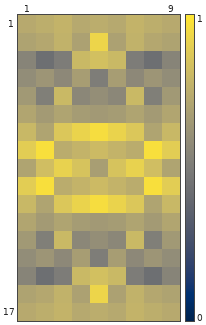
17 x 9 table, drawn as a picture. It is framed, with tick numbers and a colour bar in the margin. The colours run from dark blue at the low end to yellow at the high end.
Stripes running across repeat 2 times from top to bottom. Its left and right halves mirror each other, and so do its top and bottom. On average the colour sits 70% of the way up the scale. There is no overall slope.
